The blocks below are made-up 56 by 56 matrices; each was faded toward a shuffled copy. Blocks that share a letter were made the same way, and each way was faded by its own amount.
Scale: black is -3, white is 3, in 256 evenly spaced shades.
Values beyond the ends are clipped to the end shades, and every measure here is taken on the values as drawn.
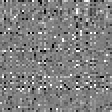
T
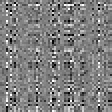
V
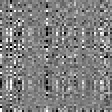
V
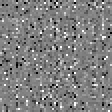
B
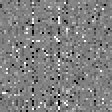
B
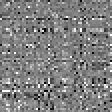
T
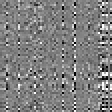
V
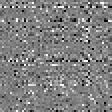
T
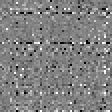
T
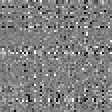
T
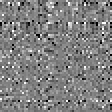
T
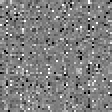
B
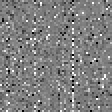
B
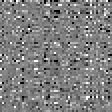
T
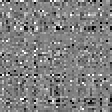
T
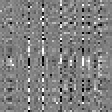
V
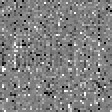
B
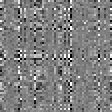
V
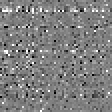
T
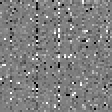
B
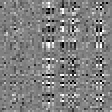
V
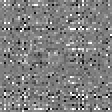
T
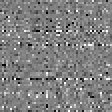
T
